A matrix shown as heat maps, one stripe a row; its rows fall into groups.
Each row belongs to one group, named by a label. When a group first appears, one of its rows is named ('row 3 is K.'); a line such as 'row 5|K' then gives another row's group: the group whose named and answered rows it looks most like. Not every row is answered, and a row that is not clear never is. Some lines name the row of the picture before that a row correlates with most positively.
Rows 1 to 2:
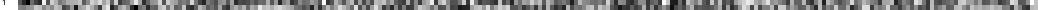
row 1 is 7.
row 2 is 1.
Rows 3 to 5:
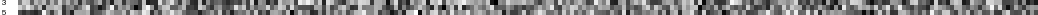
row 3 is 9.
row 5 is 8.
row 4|1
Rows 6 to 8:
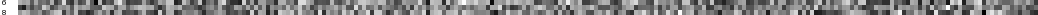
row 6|9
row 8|9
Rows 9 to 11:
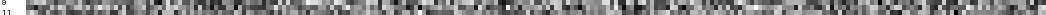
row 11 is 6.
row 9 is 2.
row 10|7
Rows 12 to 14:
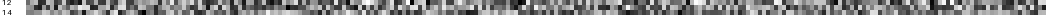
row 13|7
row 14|1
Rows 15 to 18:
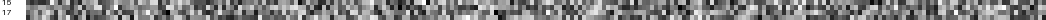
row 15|8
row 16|1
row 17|6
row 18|9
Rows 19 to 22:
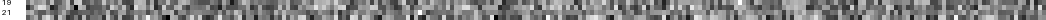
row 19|2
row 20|2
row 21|6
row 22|6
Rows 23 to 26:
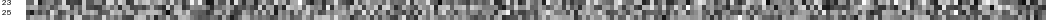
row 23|6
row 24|9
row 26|2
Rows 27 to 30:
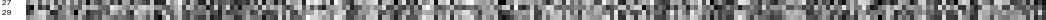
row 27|9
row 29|2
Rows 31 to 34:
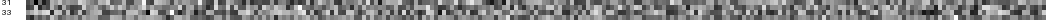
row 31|7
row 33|1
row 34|8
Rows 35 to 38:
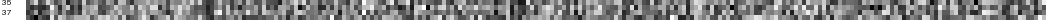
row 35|6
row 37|8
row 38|7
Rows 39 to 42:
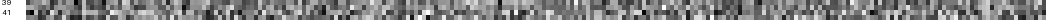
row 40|9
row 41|8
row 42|6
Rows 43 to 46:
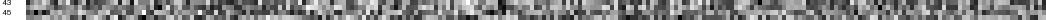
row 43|9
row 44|2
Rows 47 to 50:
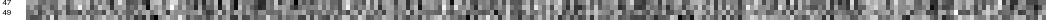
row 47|7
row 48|7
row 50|7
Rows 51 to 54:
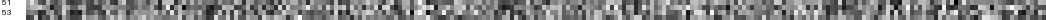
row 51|6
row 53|6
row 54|8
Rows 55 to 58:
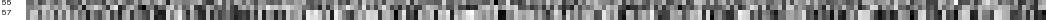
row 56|1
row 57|9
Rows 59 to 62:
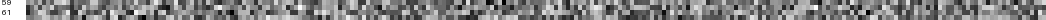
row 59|1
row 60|8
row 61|2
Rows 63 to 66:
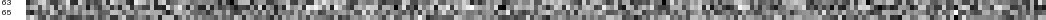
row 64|9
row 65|8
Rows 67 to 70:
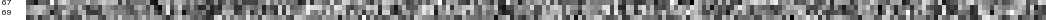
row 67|7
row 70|8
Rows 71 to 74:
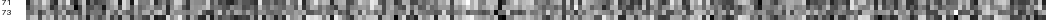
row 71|9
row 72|9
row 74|9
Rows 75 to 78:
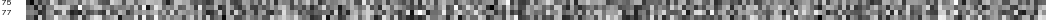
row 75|8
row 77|6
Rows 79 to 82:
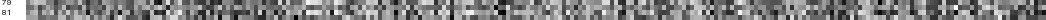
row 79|2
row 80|6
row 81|9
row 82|7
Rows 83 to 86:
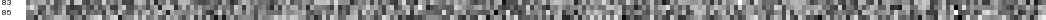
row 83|2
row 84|6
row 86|1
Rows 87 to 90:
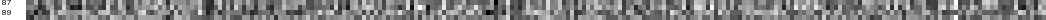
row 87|6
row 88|6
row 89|7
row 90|8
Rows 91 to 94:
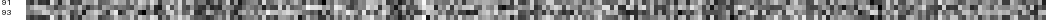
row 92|2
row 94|8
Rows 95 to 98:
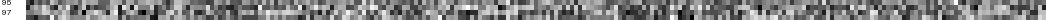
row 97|1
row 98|7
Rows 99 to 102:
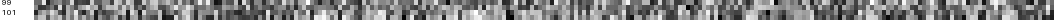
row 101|9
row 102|9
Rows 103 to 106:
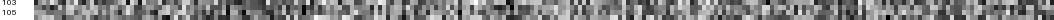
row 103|9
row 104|7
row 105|7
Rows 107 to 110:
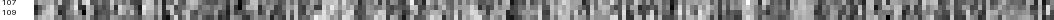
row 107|2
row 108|2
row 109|2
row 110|2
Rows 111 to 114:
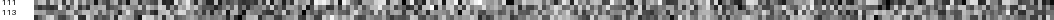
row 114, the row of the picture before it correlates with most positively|108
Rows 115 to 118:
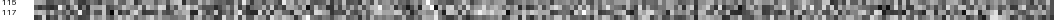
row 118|8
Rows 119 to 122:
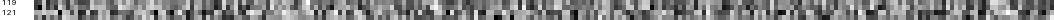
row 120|8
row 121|1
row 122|1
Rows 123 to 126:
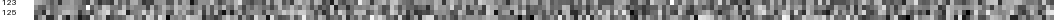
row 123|9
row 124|1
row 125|1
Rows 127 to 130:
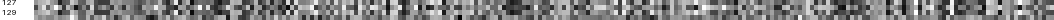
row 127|2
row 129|2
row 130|1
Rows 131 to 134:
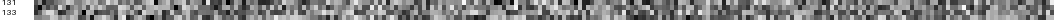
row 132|8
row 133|2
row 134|1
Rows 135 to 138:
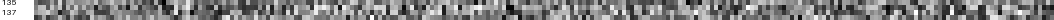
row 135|7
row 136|9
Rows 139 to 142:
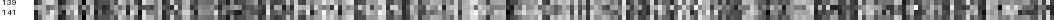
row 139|2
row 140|9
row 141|9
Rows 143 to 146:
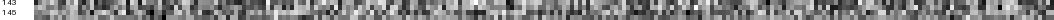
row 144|9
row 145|1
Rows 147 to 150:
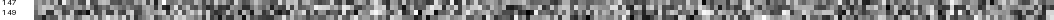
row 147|1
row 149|6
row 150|7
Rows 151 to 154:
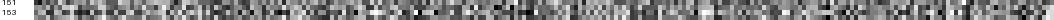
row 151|8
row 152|1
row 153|6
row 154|1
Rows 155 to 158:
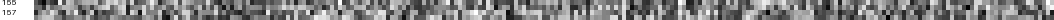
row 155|7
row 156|1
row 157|9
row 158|2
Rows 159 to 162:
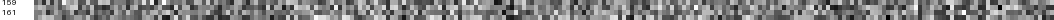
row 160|9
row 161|6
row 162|2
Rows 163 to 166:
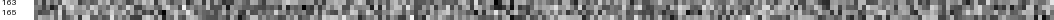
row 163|1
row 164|7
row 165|7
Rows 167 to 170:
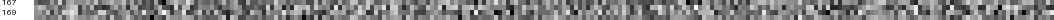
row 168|9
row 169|1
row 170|7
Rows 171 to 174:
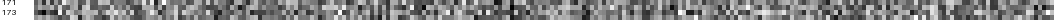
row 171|1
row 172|2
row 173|7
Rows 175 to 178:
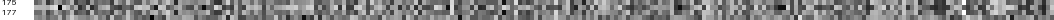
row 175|6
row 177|6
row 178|7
